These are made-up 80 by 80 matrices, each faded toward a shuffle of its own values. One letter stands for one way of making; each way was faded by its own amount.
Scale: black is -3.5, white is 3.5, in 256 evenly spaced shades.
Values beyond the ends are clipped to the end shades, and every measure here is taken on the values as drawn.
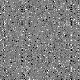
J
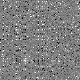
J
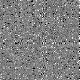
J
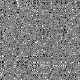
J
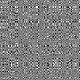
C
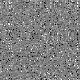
J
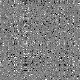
J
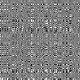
C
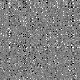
J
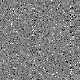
J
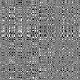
C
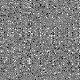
J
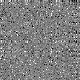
J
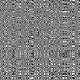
C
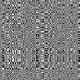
C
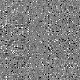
J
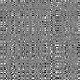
C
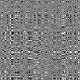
C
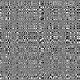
C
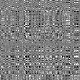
C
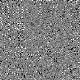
J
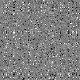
J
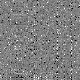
J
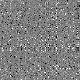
J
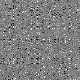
J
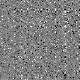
J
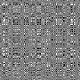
C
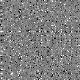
J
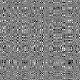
C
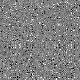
J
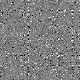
J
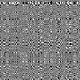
C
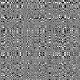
C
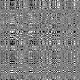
C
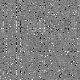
J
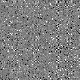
J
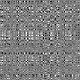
C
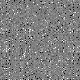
J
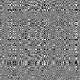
C
